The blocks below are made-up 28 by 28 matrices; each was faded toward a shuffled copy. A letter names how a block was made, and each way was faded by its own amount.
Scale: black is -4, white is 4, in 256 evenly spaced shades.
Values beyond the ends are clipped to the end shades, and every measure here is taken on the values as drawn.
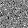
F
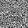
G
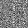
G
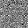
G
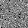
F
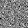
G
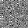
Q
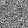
Q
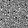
F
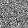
F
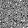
F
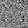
G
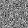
G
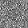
G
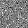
F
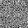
G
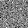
F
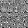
Q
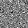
G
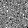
F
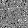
F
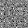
Q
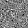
Q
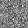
G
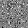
Q
